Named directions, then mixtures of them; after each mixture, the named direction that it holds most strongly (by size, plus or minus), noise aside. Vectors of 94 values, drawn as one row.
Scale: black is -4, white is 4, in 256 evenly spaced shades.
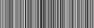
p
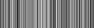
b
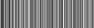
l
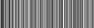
l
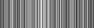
b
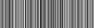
p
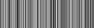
b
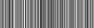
p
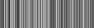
b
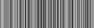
p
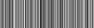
p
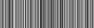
p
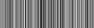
p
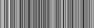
l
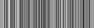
b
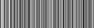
l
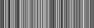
b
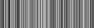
b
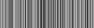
p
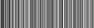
l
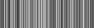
b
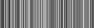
l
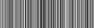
p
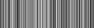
b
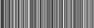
l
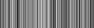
b
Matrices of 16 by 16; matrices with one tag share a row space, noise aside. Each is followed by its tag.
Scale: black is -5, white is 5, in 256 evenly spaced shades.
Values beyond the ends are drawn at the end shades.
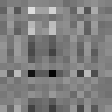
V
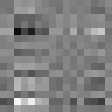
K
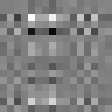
V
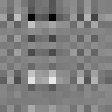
V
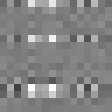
V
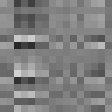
K
